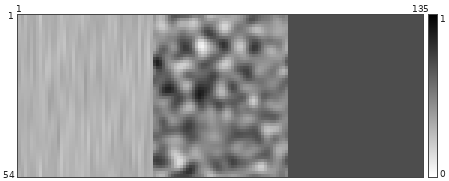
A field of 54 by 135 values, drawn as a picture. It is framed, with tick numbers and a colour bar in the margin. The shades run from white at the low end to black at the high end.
It is made of 1 by 3 panels. Panel 1,1: low, streaked downward, faint in contrast. Panel 1,2: middling, blotchy, strong in contrast. Panel 1,3: high, flat.
